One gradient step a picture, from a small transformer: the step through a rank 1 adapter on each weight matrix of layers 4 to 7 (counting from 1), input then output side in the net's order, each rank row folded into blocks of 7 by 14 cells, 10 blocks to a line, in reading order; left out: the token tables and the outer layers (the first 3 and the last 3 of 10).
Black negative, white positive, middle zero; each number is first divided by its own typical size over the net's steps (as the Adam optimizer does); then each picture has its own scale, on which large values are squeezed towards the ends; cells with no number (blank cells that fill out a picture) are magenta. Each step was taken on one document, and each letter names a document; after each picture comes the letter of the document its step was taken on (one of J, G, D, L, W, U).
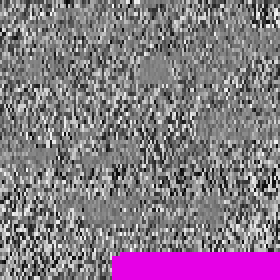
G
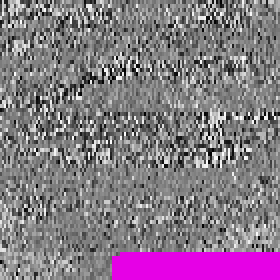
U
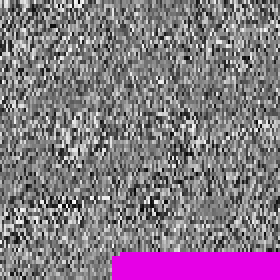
G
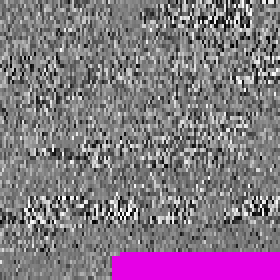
U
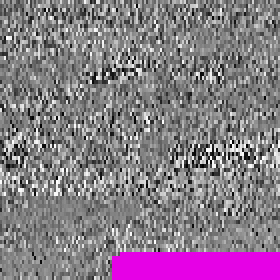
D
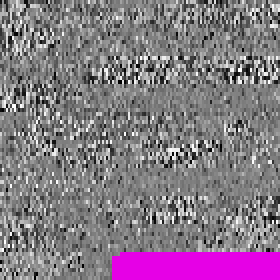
U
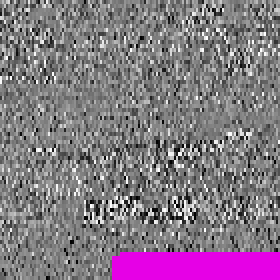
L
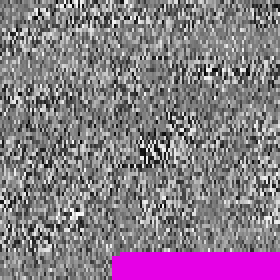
G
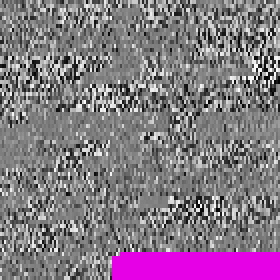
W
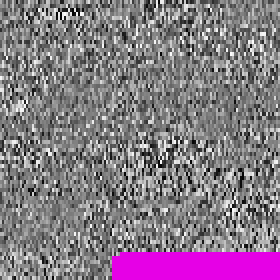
D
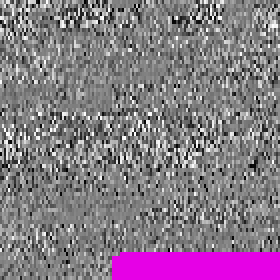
L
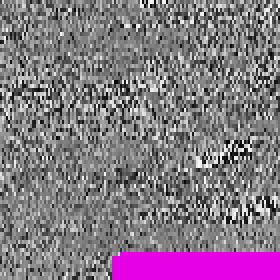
W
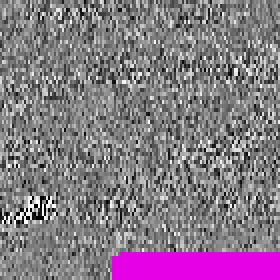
D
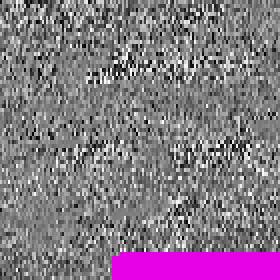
D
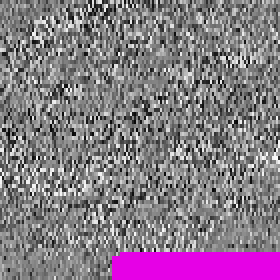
D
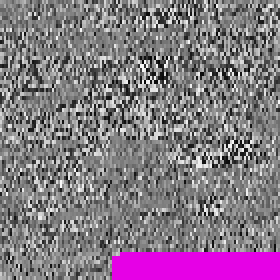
W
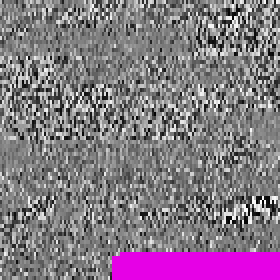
W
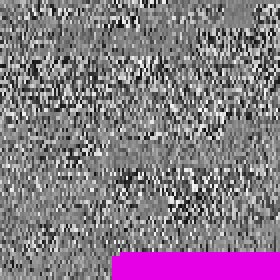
W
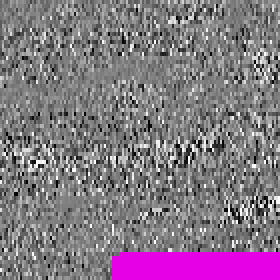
L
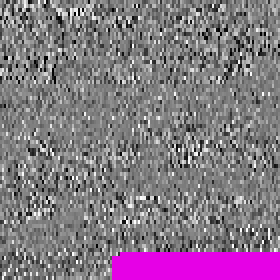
L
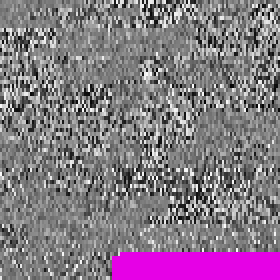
W
